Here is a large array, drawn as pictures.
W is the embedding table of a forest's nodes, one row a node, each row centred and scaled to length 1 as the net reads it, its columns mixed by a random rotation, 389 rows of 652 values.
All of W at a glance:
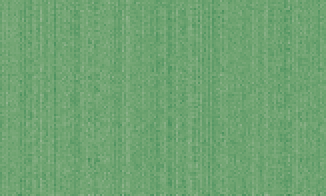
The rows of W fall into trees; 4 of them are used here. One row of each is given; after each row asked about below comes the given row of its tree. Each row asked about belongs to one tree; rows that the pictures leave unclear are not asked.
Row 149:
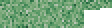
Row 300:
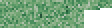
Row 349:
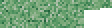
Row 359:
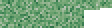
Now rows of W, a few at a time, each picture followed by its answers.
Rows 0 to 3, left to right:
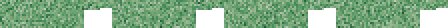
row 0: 349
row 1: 149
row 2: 149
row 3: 300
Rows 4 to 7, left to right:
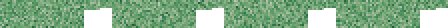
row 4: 359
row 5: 149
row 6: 149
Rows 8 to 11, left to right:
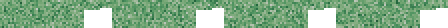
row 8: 300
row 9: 300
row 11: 349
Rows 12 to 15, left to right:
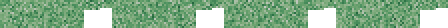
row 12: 149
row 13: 300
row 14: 349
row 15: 149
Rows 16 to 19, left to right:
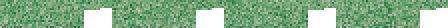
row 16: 359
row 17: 149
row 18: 359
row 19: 149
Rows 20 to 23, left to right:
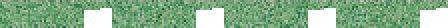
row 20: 349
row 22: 349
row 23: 349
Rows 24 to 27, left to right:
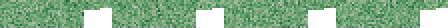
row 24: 149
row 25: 349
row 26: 349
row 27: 349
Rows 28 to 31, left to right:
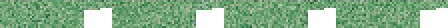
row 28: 349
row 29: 359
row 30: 149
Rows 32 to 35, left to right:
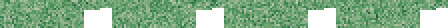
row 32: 149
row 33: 300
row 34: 349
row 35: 300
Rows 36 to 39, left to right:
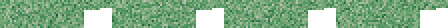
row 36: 149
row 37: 349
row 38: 349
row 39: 349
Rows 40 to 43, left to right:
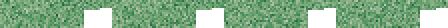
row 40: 149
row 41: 149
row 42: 349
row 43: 349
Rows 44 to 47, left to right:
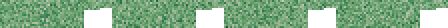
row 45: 149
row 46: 300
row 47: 359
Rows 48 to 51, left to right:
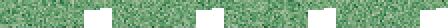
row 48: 349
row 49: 149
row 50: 149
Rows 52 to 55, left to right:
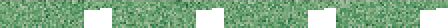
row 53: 149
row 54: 349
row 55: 349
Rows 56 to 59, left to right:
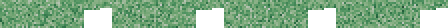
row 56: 349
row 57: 349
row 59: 300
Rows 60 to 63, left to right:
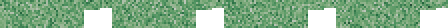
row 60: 149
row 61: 349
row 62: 359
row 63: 149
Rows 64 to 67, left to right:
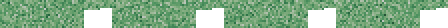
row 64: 349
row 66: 349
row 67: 349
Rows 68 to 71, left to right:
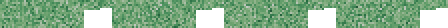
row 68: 300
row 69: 349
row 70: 349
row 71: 349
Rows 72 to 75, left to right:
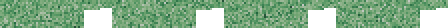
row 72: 359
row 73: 149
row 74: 300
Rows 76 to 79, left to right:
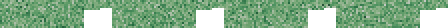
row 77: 149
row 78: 300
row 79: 349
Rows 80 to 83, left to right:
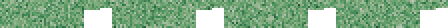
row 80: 349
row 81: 300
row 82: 149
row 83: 149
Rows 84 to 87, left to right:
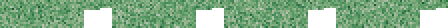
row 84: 300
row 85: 149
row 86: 149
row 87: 149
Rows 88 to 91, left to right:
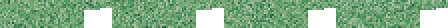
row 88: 149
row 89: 359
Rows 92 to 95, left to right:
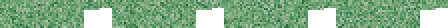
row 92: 149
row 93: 149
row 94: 349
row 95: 359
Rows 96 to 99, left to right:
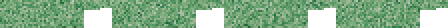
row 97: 349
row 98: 149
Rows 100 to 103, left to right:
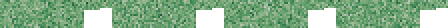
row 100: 149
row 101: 349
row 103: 349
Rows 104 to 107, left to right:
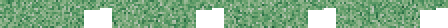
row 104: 359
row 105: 349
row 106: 149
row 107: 300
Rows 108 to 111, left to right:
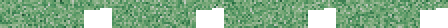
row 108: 349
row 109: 349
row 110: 359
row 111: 149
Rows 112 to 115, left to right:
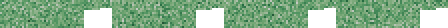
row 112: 349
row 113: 149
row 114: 349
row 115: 300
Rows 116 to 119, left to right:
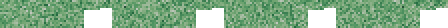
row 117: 149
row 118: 300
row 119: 300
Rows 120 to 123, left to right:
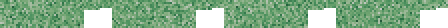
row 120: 149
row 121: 300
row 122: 149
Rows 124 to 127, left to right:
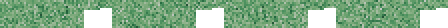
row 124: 300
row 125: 149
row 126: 300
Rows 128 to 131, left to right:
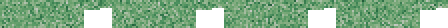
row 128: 300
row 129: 149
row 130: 349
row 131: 300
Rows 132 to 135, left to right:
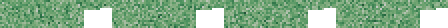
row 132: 300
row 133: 349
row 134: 149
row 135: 349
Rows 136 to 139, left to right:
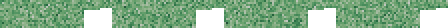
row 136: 349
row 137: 149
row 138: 349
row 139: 349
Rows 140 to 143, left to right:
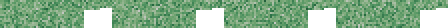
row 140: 149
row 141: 349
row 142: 349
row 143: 349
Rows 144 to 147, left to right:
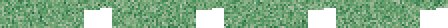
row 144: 300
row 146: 359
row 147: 300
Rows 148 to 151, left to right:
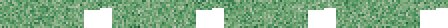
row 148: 300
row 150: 359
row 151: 359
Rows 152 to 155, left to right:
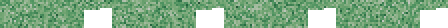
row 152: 149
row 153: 149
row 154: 149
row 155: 349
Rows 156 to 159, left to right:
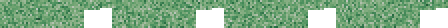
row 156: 300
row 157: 149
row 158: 359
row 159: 149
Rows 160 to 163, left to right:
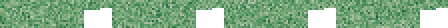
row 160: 349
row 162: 349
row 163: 300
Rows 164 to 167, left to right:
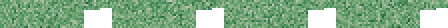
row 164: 149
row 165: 300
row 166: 349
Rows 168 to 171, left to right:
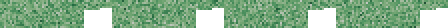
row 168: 149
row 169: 300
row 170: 149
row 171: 359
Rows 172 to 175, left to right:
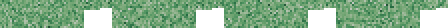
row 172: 149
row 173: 149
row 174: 359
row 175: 349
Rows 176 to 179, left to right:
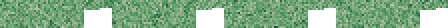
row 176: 149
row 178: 359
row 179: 149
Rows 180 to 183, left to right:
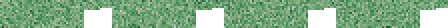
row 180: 300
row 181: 149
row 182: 359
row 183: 359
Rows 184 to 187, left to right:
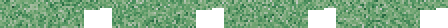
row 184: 149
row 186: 349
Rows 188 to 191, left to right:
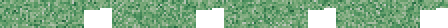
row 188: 349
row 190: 300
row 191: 349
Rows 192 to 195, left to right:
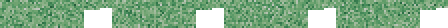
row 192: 149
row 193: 349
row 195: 300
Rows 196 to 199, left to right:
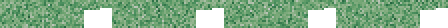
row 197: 349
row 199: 149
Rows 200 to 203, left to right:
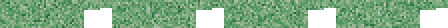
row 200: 349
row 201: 300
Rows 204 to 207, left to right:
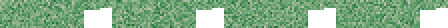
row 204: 349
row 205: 149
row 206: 359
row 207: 349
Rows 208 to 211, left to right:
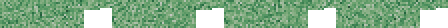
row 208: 300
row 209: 349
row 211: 149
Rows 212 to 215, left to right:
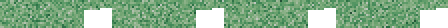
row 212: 349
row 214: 359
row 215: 359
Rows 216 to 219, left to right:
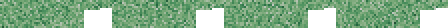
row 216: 300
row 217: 349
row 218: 349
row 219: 149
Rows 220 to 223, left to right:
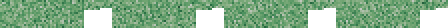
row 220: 349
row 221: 300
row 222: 149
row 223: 149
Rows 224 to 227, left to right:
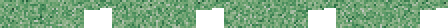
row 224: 300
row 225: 149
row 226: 349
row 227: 149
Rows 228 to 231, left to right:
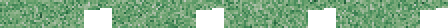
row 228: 300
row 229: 349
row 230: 149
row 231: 149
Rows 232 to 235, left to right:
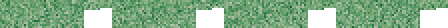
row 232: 349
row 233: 300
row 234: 300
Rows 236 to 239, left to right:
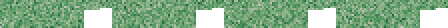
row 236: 359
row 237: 149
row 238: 149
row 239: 149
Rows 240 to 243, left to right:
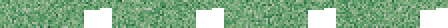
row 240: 149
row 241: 149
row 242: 349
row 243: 359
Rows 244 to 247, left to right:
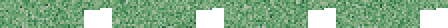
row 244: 349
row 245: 359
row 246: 349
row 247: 349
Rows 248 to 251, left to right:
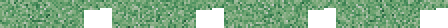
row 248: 349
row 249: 349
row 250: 349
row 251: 349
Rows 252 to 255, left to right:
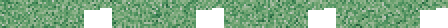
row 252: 359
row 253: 349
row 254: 349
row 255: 149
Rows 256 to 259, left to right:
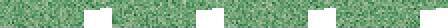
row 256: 149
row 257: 349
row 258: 149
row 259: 359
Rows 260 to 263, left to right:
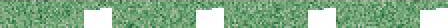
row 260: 300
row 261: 149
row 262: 149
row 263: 349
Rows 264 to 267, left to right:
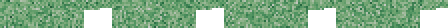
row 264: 149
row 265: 149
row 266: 349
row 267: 349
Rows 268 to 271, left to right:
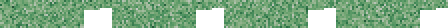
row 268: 149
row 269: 149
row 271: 349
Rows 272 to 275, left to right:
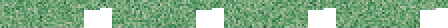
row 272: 300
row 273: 349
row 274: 149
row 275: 359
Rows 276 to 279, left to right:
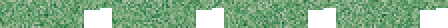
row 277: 349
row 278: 149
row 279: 349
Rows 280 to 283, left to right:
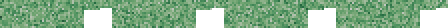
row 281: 149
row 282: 349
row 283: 349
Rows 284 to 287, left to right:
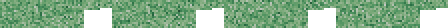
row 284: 300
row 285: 300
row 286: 149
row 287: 349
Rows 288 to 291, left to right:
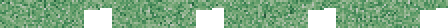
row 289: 300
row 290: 300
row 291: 349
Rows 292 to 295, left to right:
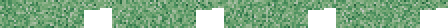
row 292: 359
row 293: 149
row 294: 349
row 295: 149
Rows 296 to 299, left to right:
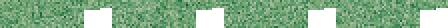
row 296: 300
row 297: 149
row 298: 359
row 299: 349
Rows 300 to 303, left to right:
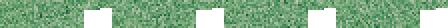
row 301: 349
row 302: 349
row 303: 149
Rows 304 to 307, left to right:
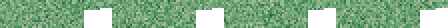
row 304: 349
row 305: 359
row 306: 349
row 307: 149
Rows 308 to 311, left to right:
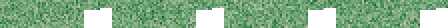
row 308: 300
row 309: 300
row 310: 149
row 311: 359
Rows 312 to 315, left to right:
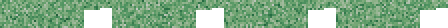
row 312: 149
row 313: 149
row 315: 349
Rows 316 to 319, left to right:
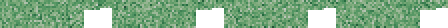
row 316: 300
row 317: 149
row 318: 149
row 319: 149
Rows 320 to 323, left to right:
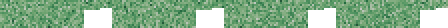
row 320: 149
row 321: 149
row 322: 359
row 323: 149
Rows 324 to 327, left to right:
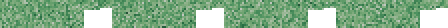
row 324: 300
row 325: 359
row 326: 149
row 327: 349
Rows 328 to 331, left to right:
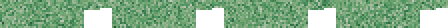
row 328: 349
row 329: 300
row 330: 300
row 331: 149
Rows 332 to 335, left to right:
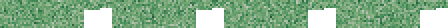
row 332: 300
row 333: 300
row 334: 349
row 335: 349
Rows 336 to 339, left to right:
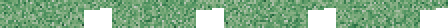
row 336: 359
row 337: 349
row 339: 149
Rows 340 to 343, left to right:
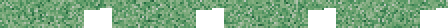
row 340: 300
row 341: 349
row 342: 349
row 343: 349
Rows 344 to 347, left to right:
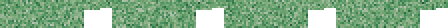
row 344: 359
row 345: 149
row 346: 359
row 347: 149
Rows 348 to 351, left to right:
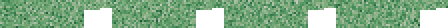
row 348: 359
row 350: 349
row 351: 359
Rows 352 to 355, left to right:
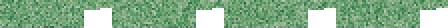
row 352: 359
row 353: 349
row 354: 300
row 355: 300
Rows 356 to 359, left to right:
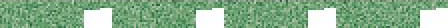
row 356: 349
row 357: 349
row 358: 359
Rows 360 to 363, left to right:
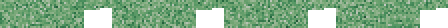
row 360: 349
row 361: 149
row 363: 349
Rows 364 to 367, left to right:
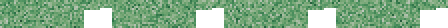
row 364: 359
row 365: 349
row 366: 149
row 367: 349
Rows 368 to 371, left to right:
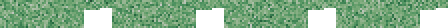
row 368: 149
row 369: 349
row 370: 349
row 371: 149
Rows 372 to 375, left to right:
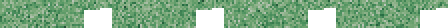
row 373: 149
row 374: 149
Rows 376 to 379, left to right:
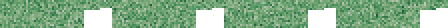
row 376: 359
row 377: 149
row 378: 349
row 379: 300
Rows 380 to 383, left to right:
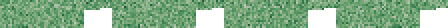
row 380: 149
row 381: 149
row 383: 349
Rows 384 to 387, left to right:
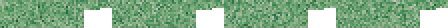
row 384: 300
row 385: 349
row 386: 149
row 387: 300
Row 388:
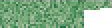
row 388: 349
